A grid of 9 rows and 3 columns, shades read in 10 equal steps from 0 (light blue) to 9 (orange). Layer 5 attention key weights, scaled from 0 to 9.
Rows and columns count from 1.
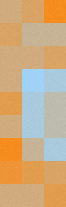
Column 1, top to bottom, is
5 6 5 5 7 5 9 8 5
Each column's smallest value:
5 0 1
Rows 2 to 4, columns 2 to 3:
4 4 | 5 6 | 0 1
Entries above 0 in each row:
3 3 3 2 3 3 3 3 3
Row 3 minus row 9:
0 0 -1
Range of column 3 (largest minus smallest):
8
